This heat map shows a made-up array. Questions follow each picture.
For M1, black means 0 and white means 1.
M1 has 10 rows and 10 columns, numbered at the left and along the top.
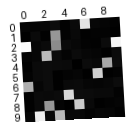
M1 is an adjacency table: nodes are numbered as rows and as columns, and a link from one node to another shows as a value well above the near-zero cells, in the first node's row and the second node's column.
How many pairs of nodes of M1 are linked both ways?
2
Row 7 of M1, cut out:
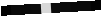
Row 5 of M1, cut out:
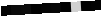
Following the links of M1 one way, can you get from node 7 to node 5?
yes
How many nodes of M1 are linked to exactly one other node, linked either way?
1
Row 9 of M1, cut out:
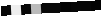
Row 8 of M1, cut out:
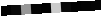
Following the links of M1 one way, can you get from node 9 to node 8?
no
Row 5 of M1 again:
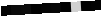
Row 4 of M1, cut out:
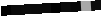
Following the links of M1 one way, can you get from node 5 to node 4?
yes
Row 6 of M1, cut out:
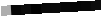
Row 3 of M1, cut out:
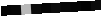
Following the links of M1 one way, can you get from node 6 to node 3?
no
